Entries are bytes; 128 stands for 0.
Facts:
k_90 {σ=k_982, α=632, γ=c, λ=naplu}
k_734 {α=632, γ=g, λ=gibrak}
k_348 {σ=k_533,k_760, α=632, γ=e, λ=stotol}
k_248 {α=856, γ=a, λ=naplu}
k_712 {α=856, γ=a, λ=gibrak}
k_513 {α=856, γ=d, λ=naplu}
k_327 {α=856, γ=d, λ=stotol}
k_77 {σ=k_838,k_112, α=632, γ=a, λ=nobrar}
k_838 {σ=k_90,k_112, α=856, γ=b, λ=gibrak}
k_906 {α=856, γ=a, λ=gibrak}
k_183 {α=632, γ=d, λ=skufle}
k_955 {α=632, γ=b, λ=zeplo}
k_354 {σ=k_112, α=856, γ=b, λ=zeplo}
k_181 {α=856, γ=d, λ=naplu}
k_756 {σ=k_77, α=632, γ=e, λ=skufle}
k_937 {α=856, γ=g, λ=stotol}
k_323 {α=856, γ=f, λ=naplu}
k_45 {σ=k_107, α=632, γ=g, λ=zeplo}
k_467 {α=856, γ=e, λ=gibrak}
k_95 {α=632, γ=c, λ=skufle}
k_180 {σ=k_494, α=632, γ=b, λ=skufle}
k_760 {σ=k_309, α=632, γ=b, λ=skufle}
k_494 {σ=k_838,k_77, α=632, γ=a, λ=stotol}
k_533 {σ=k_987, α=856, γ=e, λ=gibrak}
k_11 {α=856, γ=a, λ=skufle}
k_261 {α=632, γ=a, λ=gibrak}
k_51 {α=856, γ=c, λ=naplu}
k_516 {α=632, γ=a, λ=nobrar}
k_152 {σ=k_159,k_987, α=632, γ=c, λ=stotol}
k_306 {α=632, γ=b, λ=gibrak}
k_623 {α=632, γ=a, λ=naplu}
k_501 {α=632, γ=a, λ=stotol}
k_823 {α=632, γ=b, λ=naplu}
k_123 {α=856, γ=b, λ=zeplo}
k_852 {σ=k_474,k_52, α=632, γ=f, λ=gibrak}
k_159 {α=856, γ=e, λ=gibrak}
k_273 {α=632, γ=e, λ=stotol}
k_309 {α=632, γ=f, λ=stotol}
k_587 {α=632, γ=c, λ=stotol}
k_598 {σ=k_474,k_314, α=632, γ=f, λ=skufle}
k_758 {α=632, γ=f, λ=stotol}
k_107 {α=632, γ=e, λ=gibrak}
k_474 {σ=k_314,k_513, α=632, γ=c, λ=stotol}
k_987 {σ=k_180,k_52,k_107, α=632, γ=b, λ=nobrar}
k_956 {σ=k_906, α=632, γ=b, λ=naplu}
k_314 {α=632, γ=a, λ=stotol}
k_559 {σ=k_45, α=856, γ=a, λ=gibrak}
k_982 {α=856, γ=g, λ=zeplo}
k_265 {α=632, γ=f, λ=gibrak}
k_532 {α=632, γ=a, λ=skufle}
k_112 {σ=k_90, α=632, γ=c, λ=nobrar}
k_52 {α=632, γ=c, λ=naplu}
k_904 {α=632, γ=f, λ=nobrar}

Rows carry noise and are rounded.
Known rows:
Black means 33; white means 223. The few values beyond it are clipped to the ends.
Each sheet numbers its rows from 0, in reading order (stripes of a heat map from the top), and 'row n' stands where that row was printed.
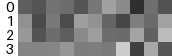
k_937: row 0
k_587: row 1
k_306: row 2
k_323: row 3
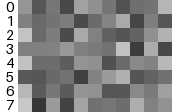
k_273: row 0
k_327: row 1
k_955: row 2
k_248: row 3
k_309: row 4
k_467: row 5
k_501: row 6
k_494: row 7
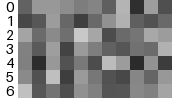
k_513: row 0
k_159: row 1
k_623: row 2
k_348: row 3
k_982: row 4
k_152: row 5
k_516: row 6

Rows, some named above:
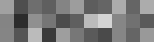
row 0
k_261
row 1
k_838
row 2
k_152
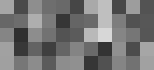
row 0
k_354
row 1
k_559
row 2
k_838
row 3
k_95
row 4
k_314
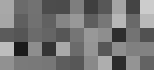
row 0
k_598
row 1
k_265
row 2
k_937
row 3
k_112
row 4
k_123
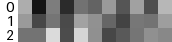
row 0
k_756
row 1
k_587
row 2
k_52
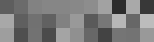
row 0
k_51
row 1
k_265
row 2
k_587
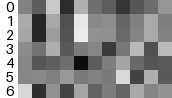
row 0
k_45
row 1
k_90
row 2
k_90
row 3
k_852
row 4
k_11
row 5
k_323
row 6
k_77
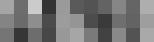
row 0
k_987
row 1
k_474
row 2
k_734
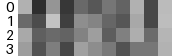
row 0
k_180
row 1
k_107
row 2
k_265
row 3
k_273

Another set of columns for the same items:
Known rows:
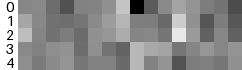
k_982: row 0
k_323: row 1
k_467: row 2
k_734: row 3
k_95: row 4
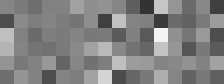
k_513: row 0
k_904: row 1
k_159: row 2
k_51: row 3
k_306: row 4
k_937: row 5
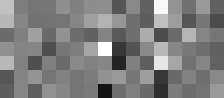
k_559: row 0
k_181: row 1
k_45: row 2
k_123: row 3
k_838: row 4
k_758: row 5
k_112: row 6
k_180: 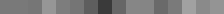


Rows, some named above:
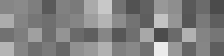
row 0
k_327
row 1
k_51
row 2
k_45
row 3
k_467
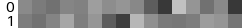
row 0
k_513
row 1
k_852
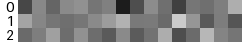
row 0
k_77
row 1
k_323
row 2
k_45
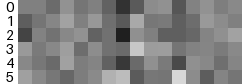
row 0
k_756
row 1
k_598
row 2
k_987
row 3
k_265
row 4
k_90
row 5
k_11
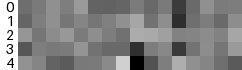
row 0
k_152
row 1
k_587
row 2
k_261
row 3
k_494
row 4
k_354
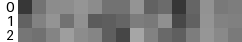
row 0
k_474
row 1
k_348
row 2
k_52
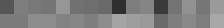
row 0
k_494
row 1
k_623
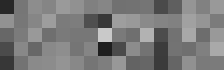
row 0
k_314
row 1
k_107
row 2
k_955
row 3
k_77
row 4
k_474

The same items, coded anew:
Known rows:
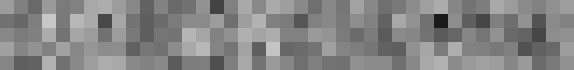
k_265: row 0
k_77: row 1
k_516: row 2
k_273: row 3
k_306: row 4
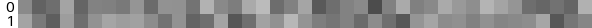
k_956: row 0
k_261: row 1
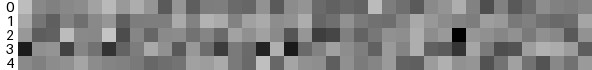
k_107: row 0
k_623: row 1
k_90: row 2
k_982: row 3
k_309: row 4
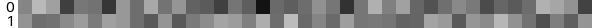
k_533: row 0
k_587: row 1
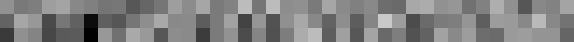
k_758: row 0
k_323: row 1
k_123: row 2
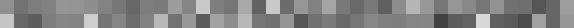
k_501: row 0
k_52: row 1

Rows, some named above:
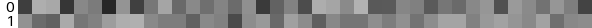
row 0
k_327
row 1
k_306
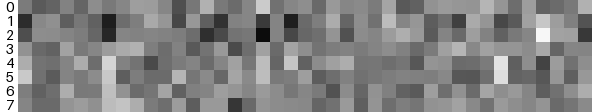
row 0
k_955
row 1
k_354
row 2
k_838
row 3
k_306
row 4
k_474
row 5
k_52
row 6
k_95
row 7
k_734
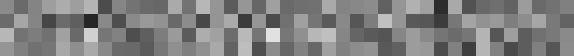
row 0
k_494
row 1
k_51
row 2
k_314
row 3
k_152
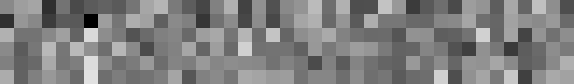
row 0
k_513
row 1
k_123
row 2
k_474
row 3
k_987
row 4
k_95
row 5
k_598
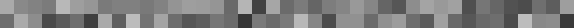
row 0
k_348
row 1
k_559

